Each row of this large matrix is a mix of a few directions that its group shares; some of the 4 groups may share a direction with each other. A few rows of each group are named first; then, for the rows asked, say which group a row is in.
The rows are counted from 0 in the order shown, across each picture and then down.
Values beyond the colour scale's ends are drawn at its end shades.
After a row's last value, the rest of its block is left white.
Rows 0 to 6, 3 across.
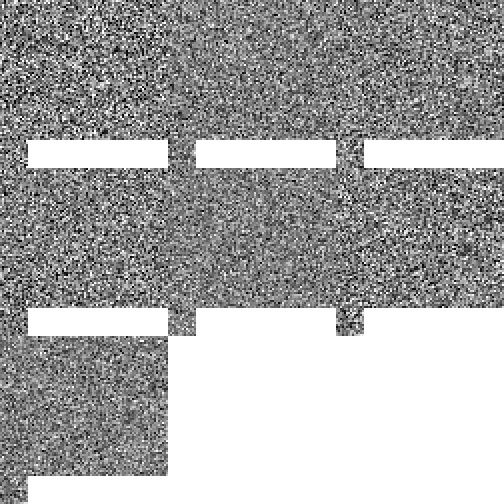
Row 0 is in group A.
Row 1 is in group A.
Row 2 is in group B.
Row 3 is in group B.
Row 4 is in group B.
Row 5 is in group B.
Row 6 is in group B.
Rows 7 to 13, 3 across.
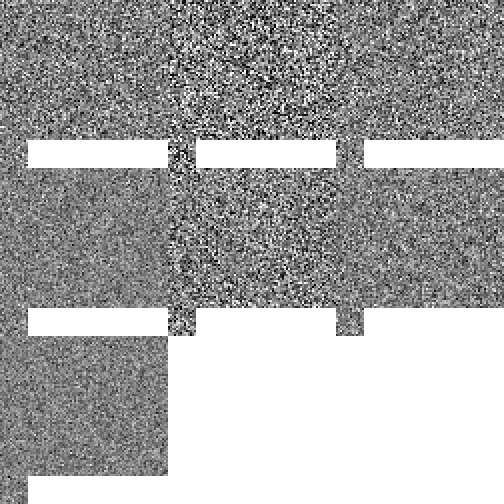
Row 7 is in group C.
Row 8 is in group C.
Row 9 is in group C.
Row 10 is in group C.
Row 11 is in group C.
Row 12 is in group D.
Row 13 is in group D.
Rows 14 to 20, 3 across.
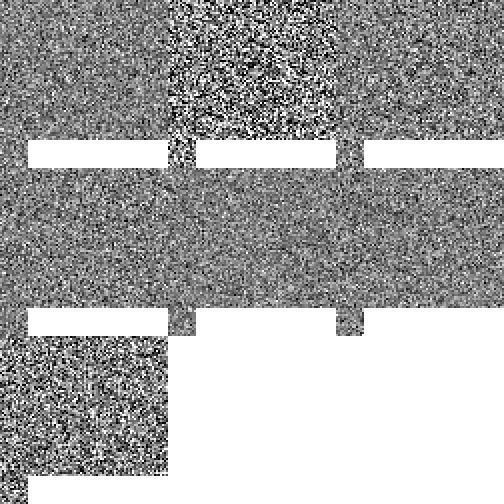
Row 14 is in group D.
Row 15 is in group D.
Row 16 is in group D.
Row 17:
C
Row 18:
D
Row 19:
A
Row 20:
B
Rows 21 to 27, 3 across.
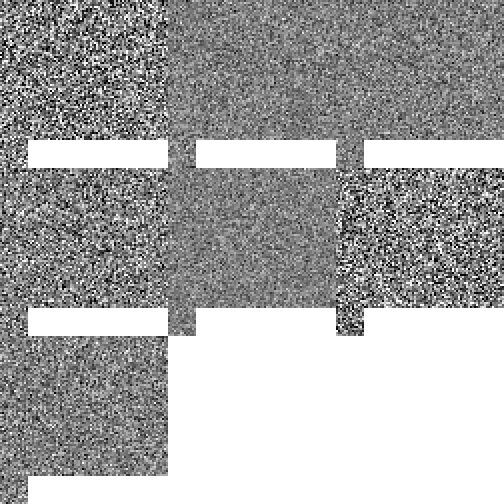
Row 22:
B
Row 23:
A
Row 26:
C
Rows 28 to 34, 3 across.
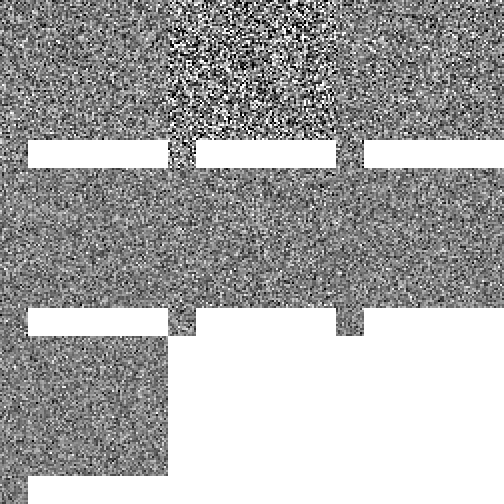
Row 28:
A
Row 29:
D
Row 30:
C
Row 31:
A
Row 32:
B
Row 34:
D
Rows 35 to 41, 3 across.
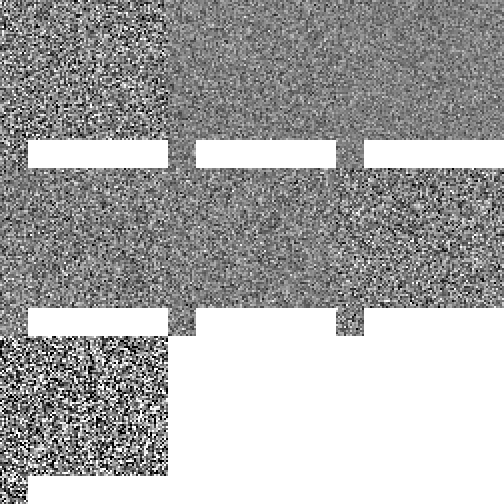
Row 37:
C
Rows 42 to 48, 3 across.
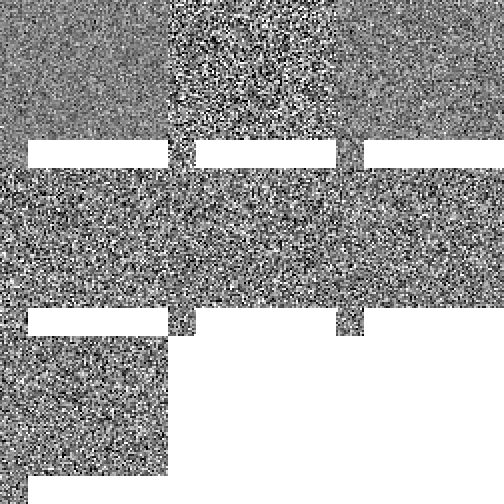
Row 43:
C
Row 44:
D
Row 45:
A
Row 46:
A
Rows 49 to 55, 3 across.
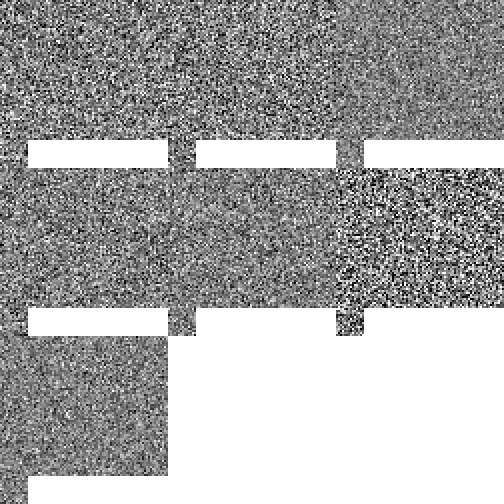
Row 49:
A
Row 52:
B
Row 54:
B
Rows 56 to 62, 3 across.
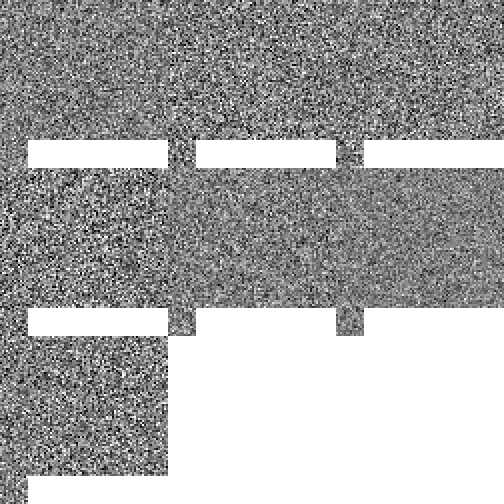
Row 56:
C
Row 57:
D
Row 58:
B
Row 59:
C
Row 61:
D
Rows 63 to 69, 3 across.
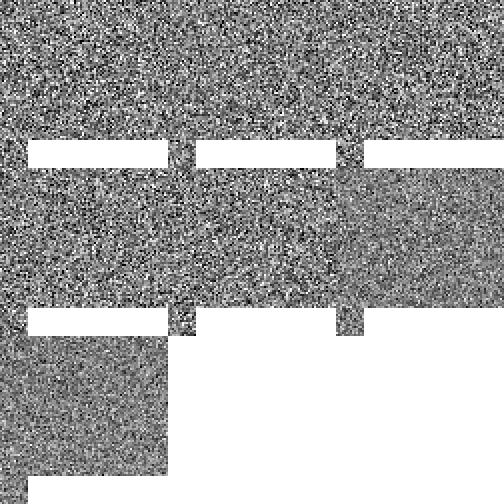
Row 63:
D
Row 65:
B
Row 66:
B
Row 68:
D
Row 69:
A
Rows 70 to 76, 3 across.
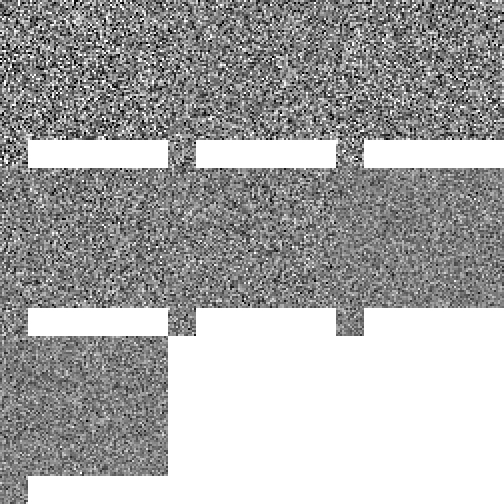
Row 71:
D
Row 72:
C
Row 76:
A
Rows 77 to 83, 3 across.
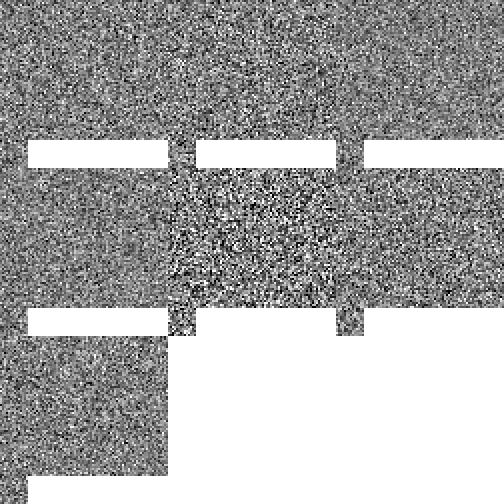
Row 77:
D
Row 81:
D
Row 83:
C
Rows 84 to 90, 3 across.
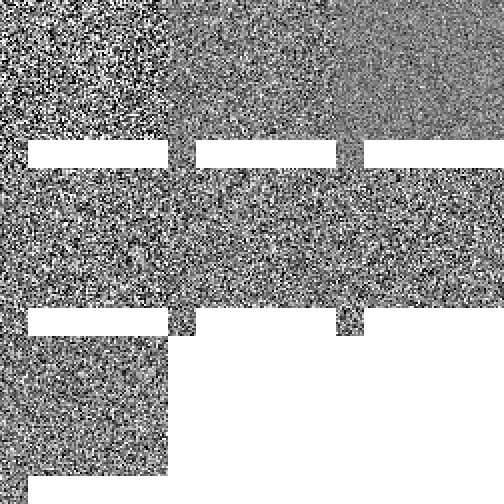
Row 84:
C
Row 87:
D
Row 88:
C
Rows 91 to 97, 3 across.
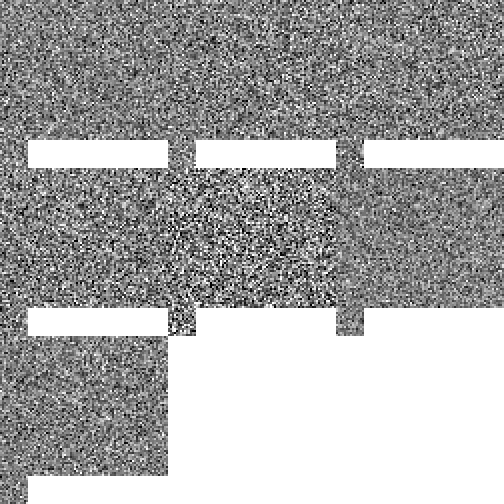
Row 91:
D
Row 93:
A
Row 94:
A
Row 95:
D
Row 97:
A
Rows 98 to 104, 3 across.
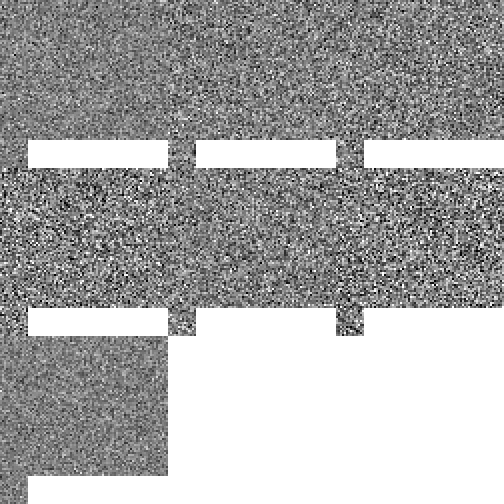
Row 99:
A
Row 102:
B
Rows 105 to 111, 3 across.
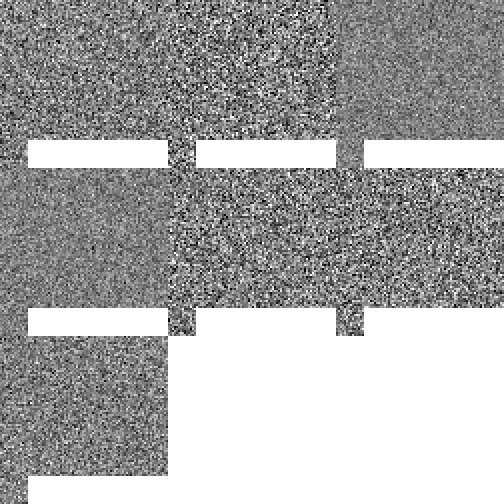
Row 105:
A
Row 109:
D
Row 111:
B
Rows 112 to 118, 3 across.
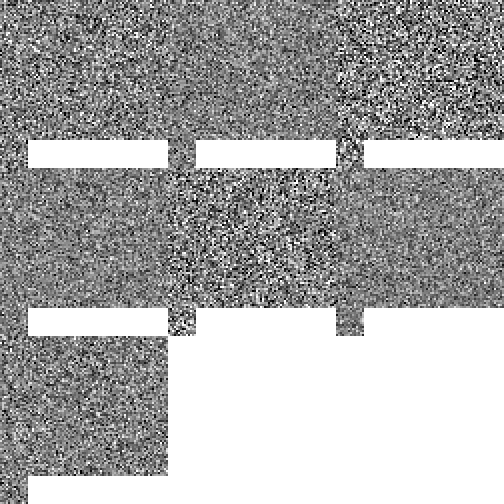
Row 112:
C
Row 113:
C
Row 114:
D
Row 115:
C
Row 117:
A
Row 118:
C
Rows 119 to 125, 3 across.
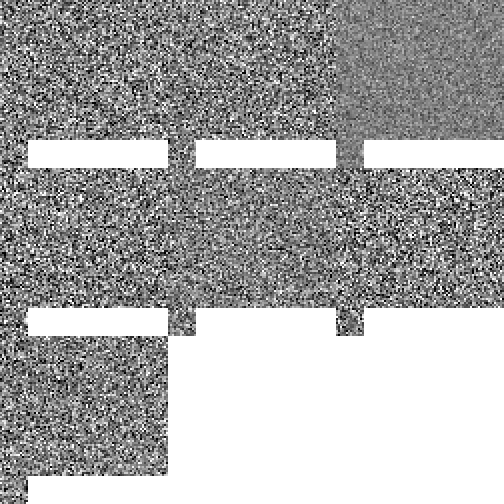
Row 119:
D
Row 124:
D
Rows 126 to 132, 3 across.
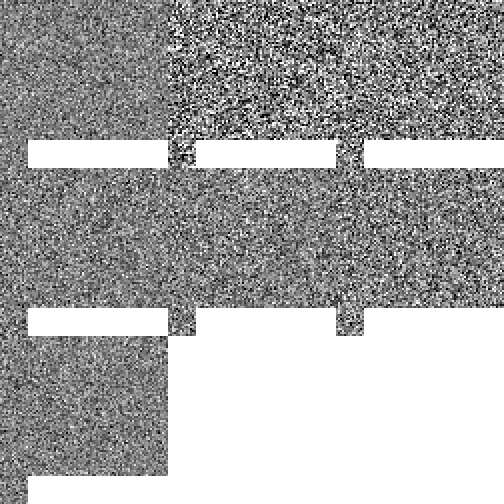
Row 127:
B
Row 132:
C
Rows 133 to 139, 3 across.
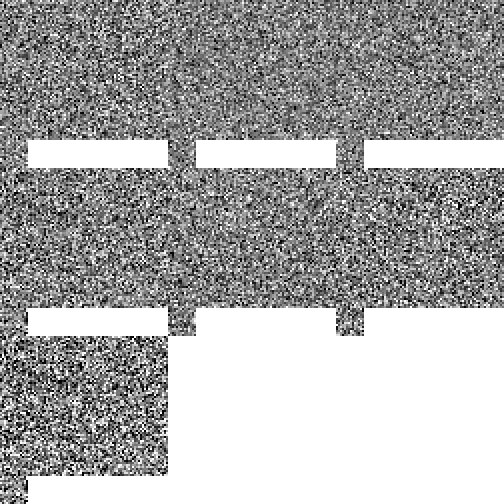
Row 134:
C
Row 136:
A
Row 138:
C
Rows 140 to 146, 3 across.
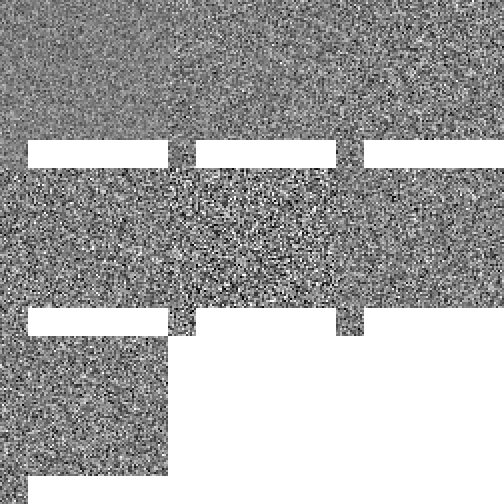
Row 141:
B
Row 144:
C
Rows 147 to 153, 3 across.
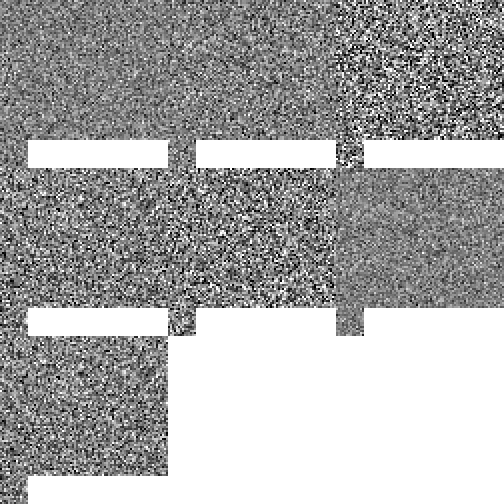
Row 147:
D
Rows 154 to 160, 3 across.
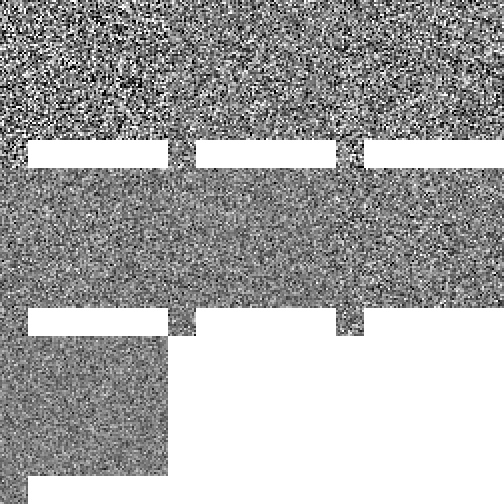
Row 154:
B
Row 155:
D
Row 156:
B
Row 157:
C
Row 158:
A
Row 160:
C
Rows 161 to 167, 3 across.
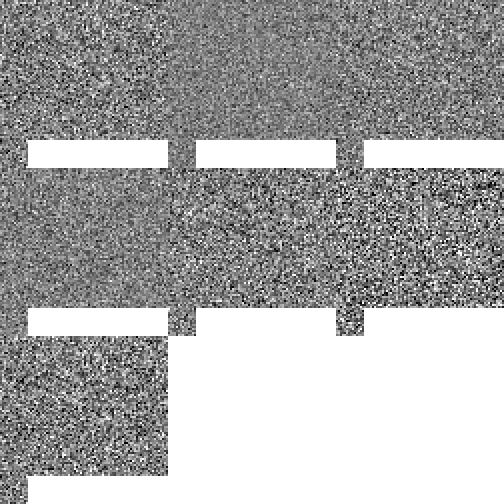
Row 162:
B
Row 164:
C
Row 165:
A
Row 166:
B
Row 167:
A
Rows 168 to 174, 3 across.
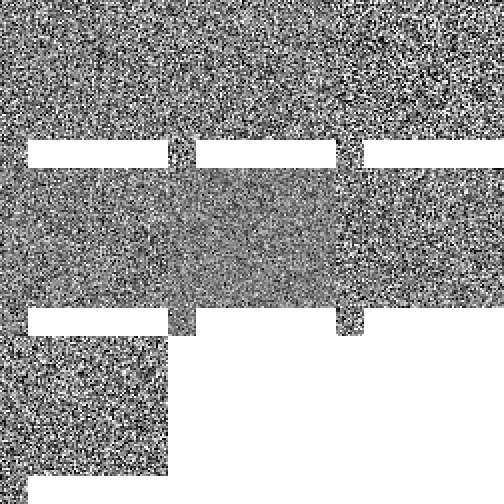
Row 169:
D
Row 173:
C
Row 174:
A
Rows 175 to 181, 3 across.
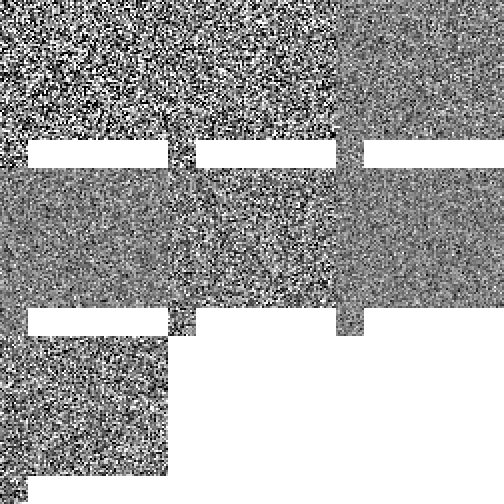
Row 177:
C
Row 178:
C
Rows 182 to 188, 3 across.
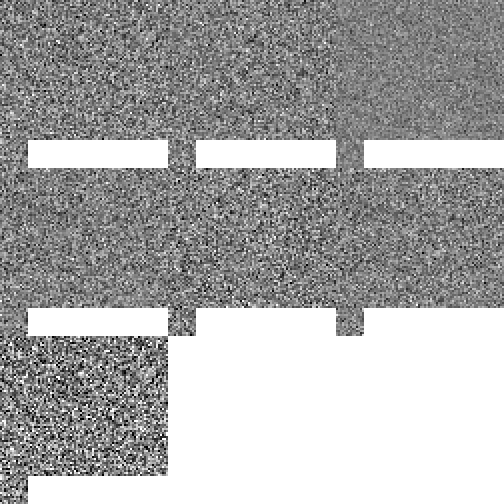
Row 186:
C
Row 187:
A
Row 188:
A
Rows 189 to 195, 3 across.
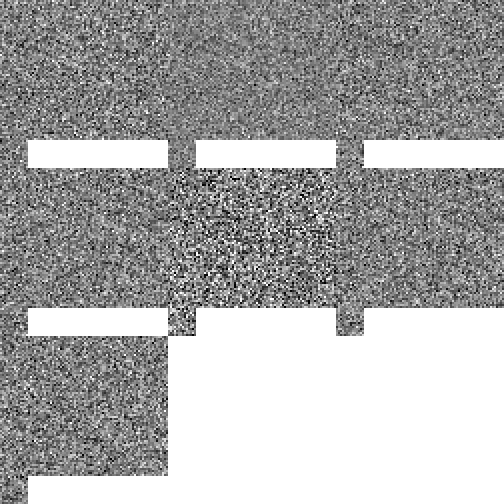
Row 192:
B
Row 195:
D
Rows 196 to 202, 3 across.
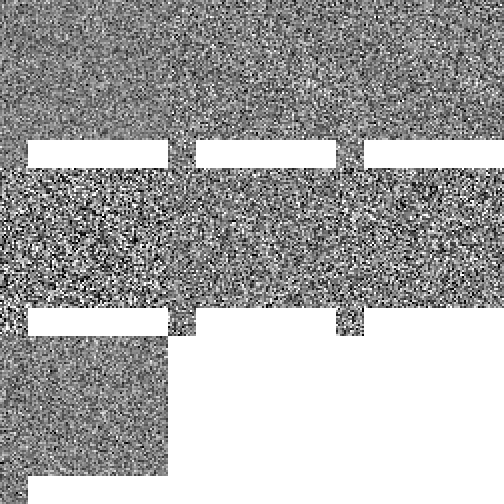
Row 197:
B
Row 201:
C
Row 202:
C
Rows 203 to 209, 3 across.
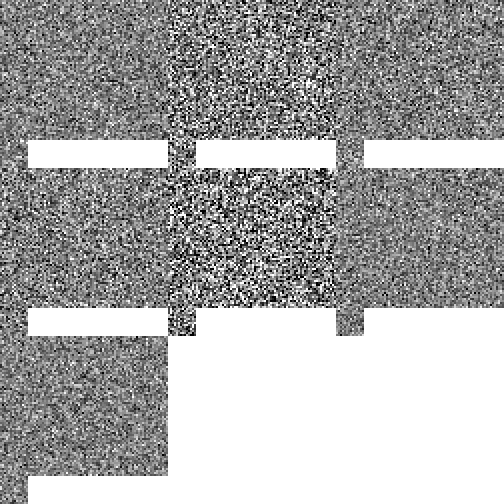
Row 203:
D
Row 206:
C
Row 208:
B
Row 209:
D
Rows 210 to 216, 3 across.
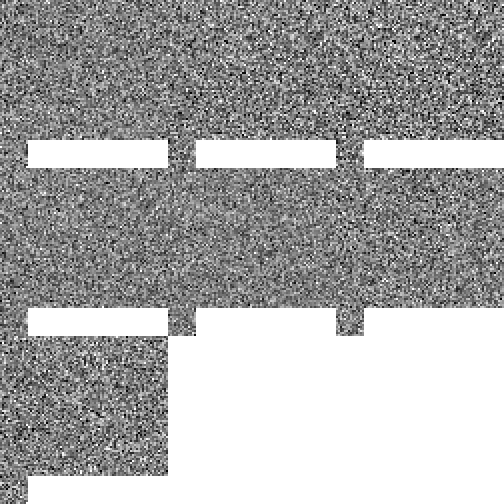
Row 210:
A
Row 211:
A
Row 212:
A
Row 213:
A
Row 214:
A
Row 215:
D
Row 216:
C
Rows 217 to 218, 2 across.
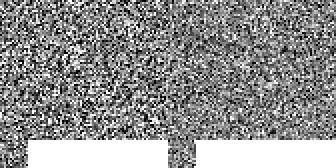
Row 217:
D
